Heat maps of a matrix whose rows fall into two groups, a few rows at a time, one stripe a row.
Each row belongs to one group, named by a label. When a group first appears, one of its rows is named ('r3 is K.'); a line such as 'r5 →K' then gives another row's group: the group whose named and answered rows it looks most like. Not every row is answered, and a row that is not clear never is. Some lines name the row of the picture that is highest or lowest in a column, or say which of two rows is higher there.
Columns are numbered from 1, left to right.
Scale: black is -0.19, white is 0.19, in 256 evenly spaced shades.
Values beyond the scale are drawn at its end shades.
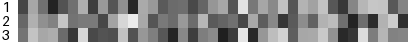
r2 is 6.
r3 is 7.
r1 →7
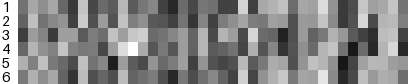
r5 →7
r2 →7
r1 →7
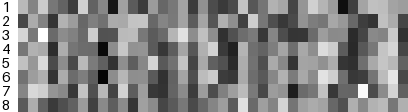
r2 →6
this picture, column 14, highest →5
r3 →6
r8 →7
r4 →6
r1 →7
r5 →7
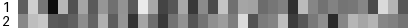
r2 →7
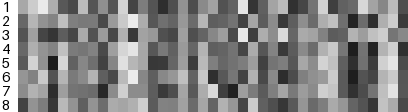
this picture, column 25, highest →3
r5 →6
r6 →6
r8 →6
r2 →6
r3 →7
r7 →6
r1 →7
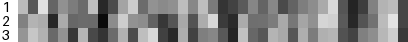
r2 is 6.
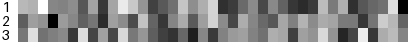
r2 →6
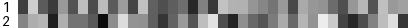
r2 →6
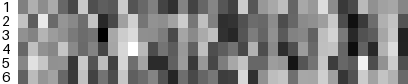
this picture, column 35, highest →5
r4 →6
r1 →7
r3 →6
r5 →7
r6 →7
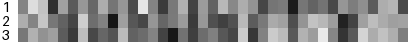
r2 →7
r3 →7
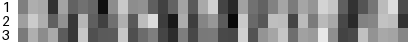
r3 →7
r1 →6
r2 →7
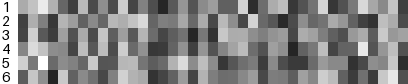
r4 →7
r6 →6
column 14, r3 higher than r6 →Yes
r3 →7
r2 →6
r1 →7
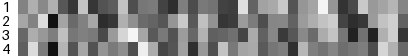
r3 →6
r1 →7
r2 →6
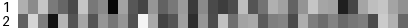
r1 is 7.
